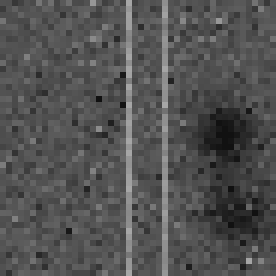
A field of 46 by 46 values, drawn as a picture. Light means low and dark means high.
Two bumps rise from the field. No regular stripes run through it. On average the colour sits 70% of the way up the scale. Columns 22 and 28 stand out from the rest.
